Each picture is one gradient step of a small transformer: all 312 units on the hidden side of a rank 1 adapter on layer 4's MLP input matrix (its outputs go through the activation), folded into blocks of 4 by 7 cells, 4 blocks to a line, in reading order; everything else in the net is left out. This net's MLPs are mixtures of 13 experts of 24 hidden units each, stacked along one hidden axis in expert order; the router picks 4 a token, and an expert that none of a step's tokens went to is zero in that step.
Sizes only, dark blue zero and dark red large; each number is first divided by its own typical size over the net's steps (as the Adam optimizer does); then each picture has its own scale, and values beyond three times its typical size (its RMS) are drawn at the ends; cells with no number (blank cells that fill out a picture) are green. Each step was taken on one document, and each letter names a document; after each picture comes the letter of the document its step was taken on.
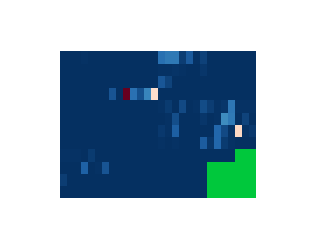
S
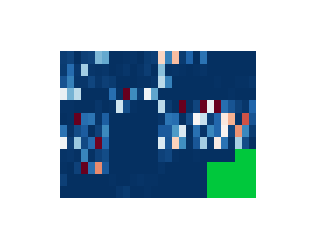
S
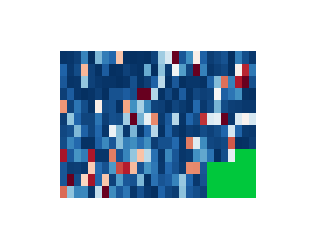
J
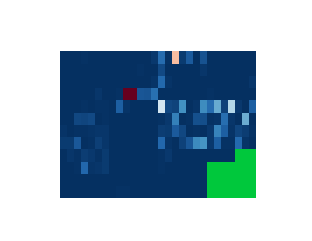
S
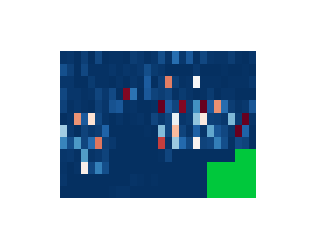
S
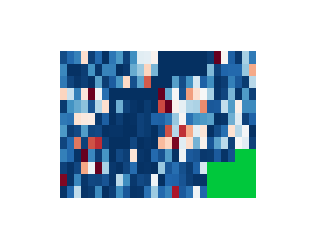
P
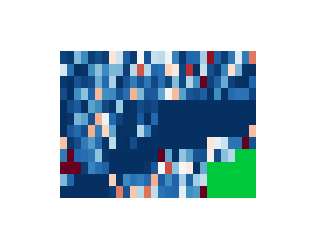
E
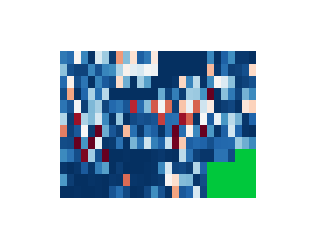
P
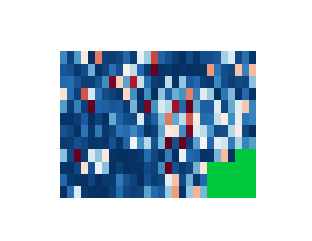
P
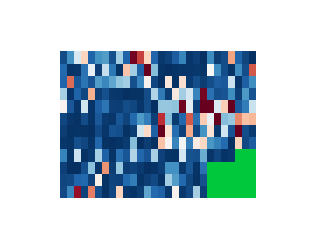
P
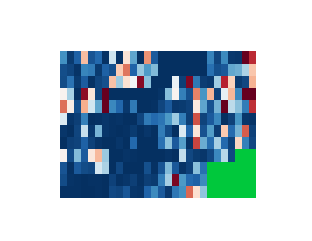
P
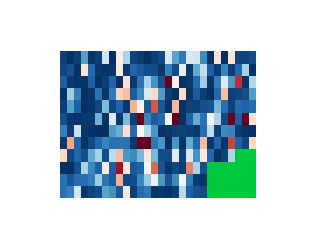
J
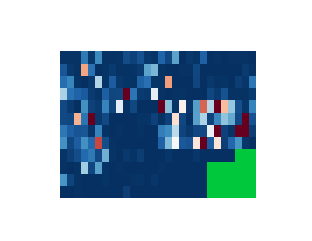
S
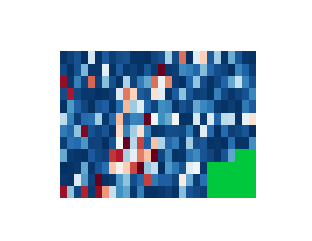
J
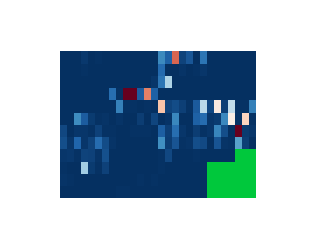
S
